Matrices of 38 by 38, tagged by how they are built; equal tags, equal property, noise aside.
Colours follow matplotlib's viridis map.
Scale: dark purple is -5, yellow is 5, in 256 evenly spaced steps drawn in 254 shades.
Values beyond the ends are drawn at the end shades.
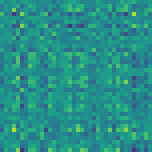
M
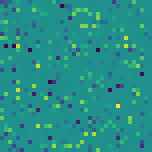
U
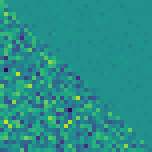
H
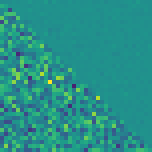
H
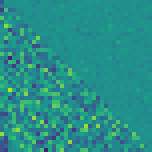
H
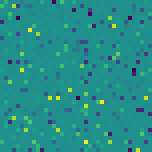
U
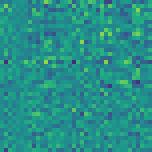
M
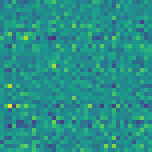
M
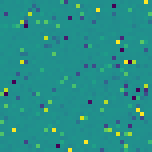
U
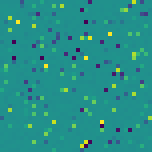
U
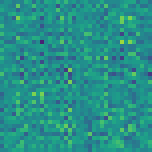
M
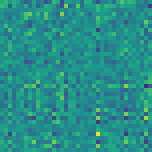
M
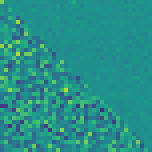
H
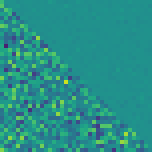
H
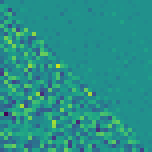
H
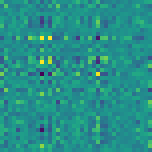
M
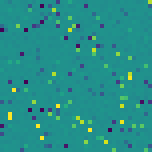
U
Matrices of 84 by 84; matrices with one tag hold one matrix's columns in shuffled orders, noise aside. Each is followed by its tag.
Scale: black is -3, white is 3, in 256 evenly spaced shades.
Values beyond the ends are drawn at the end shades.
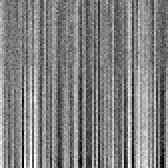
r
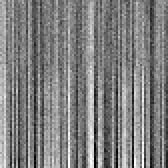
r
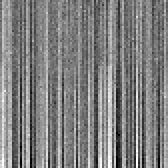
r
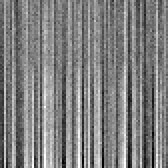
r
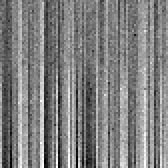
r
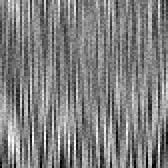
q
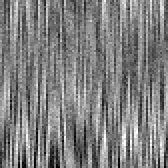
q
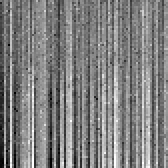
r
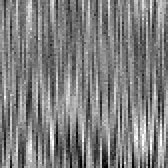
q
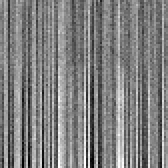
r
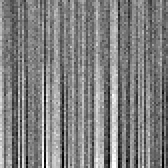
r
